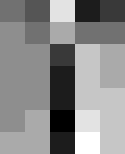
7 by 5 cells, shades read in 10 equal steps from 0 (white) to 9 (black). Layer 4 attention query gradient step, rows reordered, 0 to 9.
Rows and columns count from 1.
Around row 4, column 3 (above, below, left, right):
7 8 4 2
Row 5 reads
4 4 8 2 2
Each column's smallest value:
3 3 1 0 2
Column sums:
28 29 44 20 24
